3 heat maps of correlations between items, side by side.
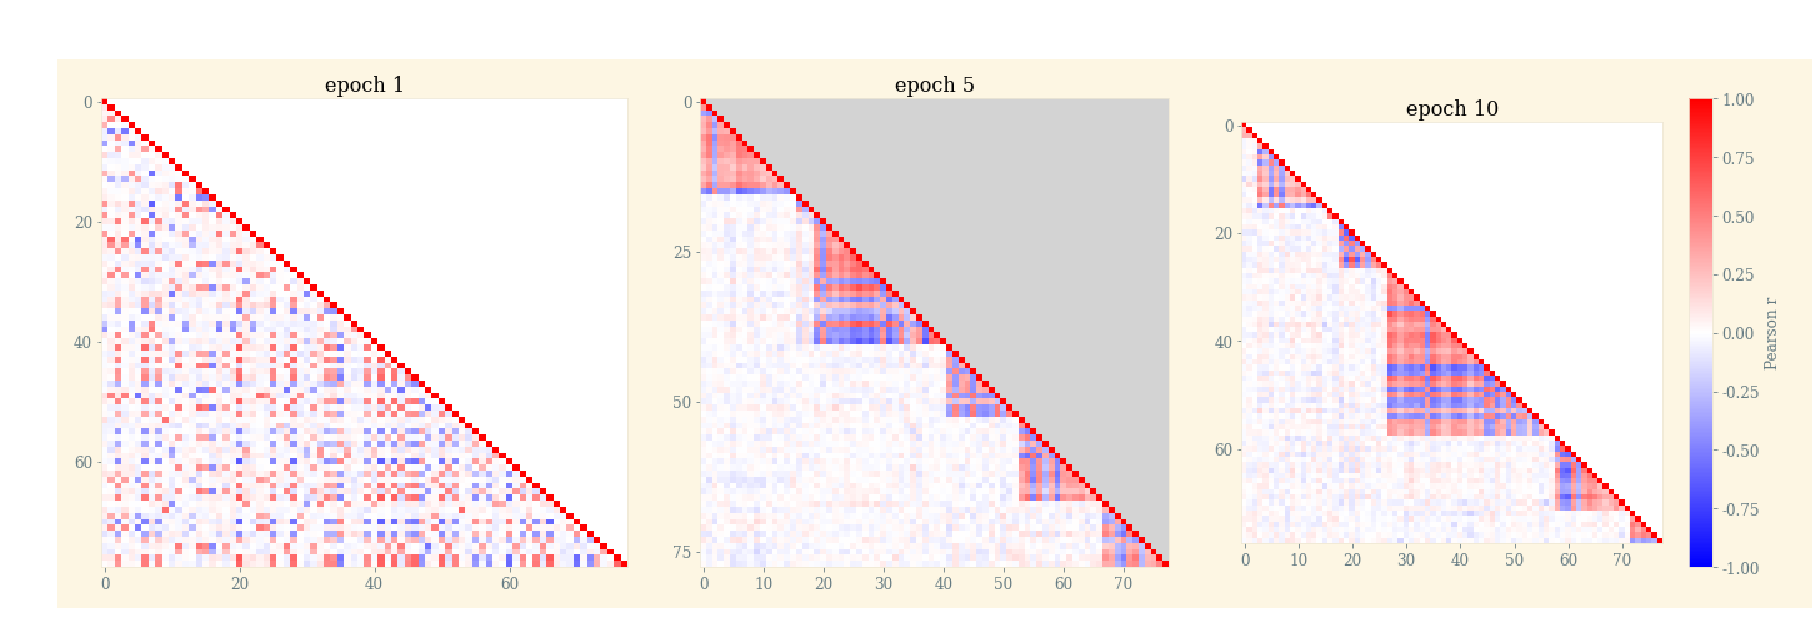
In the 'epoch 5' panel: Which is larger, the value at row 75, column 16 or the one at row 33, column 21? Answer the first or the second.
the first
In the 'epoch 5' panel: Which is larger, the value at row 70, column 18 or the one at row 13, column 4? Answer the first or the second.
the second
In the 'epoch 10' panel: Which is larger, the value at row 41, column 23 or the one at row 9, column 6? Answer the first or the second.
the second
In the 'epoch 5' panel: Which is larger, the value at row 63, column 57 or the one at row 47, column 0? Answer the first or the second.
the second
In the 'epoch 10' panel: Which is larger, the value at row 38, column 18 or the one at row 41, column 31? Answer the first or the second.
the second
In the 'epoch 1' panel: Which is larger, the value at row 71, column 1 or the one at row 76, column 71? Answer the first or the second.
the first
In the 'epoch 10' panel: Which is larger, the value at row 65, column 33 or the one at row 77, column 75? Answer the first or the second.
the first
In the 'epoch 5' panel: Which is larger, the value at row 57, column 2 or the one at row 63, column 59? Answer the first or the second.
the first
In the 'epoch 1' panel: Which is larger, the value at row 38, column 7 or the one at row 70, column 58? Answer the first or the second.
the first
